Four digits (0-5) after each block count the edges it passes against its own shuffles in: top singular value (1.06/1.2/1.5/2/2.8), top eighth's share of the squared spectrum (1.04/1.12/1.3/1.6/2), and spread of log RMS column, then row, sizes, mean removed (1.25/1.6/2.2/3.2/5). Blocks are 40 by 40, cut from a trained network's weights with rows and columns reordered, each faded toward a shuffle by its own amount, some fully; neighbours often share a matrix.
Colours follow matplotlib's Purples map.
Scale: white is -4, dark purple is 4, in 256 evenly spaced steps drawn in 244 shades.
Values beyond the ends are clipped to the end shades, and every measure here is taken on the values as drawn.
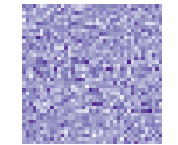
3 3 0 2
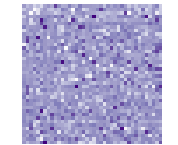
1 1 0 0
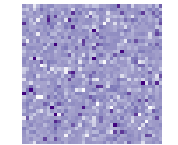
0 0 0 0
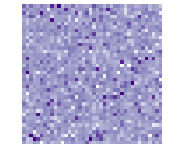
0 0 0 0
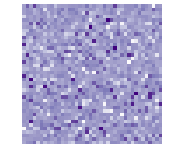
0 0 0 0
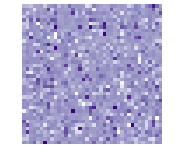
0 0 1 0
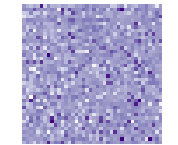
0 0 0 0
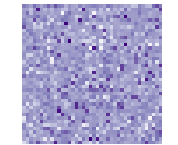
0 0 0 0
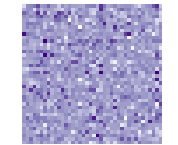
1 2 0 0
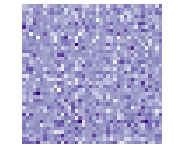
2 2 2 0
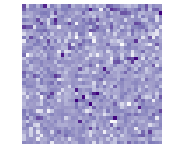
1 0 0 0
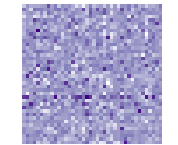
2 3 1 1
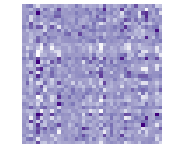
3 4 3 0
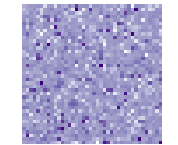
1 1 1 0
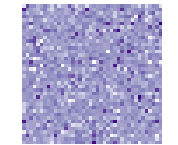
0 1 0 1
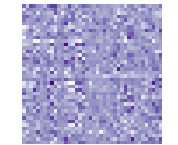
2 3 3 0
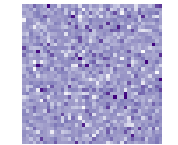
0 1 1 0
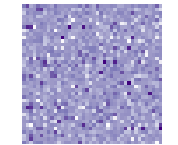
1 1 0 1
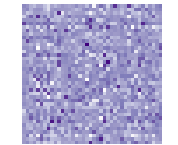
2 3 2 1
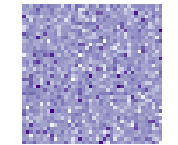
0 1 0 0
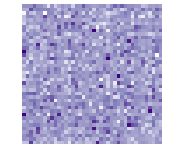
1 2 1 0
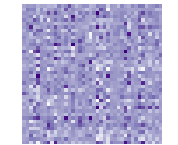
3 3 3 0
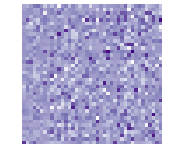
1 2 2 0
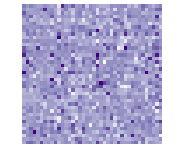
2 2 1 0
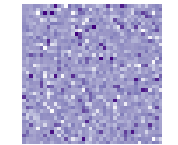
0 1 0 0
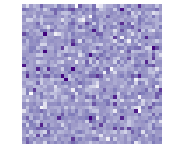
1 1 1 0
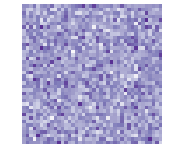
1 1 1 0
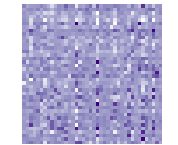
3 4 3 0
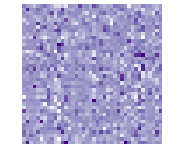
1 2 2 0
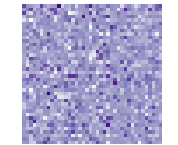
1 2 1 0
